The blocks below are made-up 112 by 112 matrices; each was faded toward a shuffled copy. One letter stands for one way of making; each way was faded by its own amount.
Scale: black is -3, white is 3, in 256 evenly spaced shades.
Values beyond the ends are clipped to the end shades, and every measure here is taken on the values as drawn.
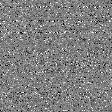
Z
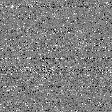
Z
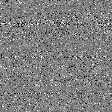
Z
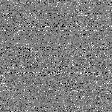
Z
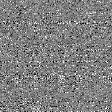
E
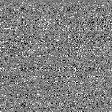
E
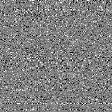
E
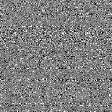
E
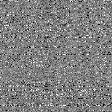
E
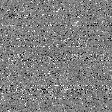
Z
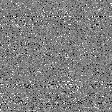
Z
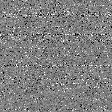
Z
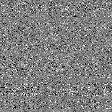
E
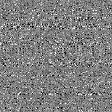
E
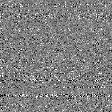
E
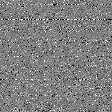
Z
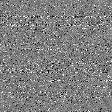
Z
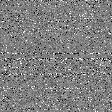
Z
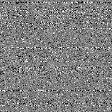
E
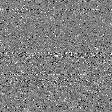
Z
